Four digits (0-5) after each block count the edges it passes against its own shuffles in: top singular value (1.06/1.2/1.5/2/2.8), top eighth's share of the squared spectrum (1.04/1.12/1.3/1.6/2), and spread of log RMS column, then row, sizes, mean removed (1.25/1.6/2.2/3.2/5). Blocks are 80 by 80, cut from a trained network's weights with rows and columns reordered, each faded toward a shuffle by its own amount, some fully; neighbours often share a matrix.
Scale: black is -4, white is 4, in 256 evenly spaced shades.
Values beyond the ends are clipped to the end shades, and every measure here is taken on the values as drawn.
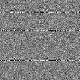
4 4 1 3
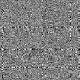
4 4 2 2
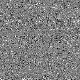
2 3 0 2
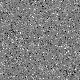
0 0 0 0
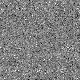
1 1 0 0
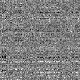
4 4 2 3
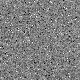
0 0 0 0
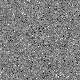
1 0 0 0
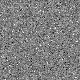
0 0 0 0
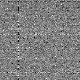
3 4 2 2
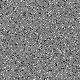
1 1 0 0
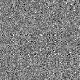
3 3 1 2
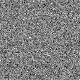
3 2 0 1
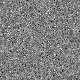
0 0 0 0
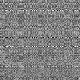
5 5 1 3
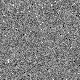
0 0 0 0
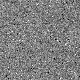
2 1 0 0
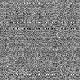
4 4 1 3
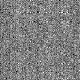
3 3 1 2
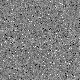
1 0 0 0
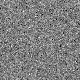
1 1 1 0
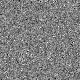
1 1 0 0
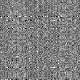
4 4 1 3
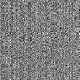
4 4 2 2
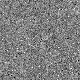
1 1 0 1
